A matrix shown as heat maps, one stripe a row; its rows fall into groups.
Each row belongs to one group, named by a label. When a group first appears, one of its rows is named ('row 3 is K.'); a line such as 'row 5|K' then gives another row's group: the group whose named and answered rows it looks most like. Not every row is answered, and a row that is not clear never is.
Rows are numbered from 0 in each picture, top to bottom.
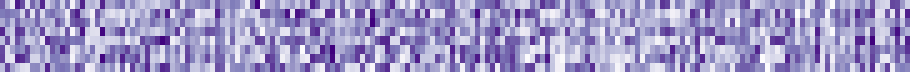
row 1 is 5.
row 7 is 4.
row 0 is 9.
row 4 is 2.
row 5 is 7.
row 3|9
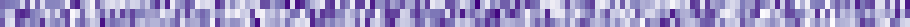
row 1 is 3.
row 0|5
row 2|9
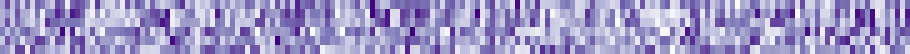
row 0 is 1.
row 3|7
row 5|9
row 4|1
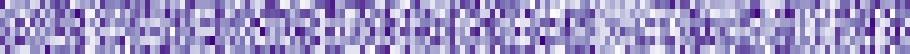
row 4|9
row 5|4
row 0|7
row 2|9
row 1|4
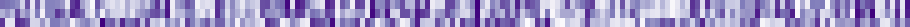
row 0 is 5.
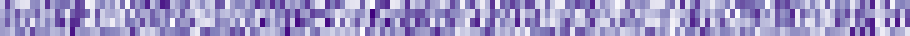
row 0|4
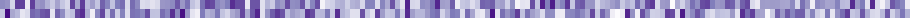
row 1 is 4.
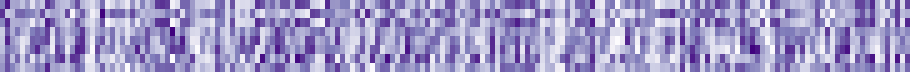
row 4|4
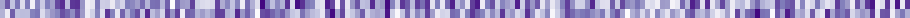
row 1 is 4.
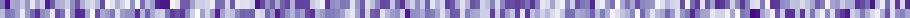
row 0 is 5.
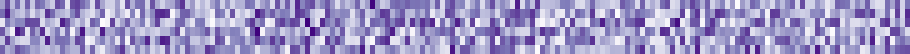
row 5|7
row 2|3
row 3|9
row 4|4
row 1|5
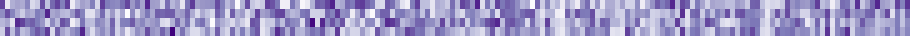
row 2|3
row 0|7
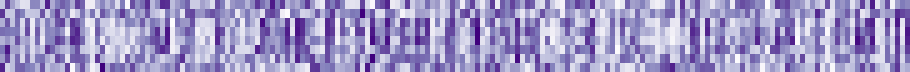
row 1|7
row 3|5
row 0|4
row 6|1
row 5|5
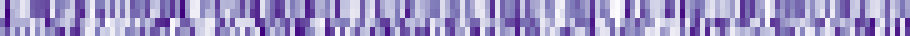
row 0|4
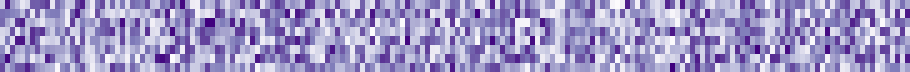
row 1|5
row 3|4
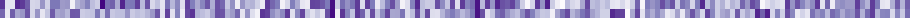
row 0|7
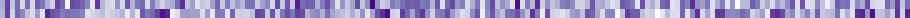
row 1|2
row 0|1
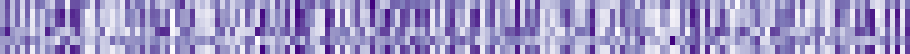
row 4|3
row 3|5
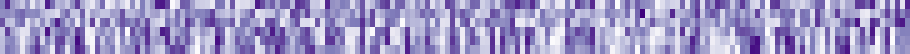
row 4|4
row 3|4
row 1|3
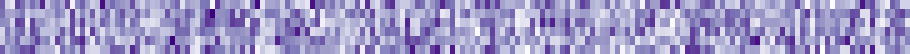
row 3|3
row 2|9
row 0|9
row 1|7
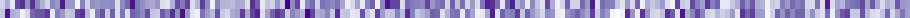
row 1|4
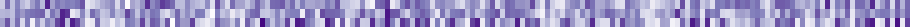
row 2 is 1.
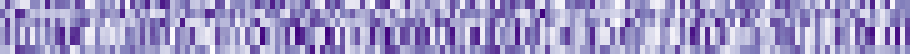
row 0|4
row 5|3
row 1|7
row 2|2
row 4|1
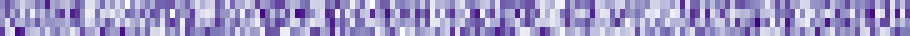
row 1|1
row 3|7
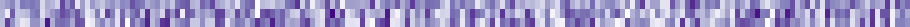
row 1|4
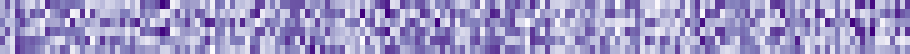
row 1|3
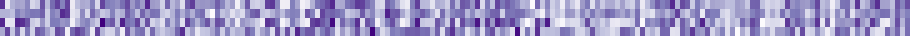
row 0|7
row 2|7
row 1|3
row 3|1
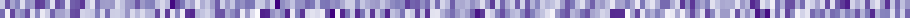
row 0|1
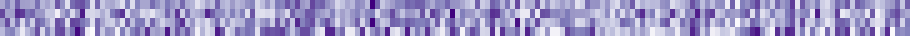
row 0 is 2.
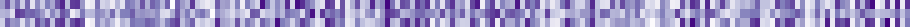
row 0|1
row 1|3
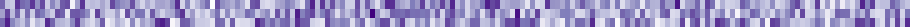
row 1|1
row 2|5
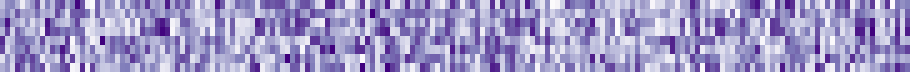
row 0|4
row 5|7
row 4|9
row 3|2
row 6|3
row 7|3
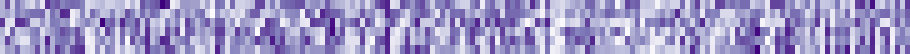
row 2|7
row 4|4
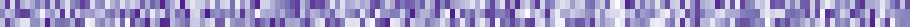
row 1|7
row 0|2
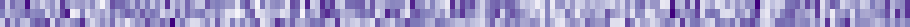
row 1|3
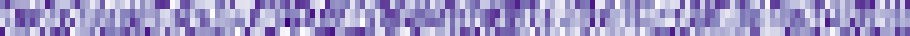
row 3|7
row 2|3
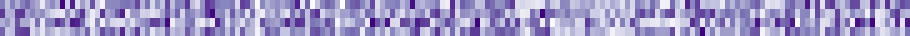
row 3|7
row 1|9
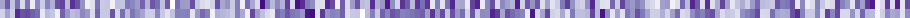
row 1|3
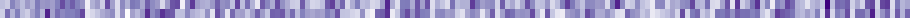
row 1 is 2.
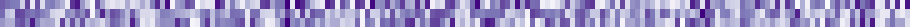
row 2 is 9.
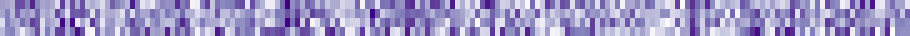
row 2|3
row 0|9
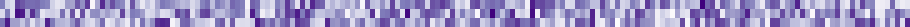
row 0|9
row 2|5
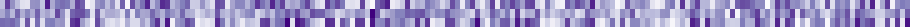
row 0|4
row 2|5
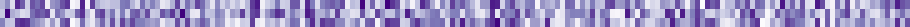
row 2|3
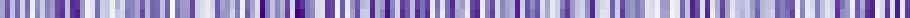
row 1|1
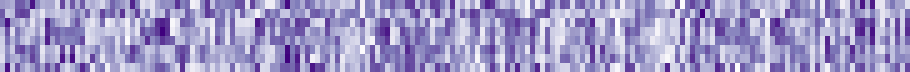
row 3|2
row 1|7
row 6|3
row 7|2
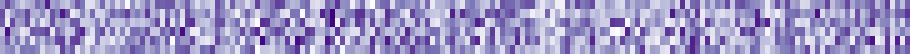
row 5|3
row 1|7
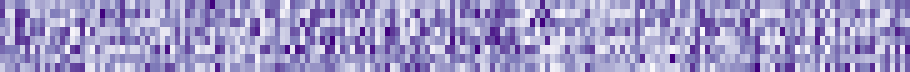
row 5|5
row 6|3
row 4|7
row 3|3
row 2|9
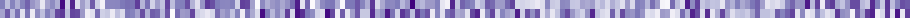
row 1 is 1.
